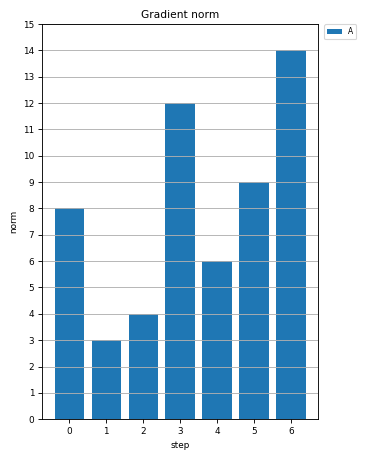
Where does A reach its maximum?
6
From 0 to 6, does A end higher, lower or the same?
higher
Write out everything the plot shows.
Title: Gradient norm
x-axis: step, ticks 0 1 2 3 4 5 6
y-axis: norm, ticks 0 1 2 3 4 5 6 7 8 9 10 11 12 13 14 15
Legend: A
Values:
A: 8 3 4 12 6 9 14
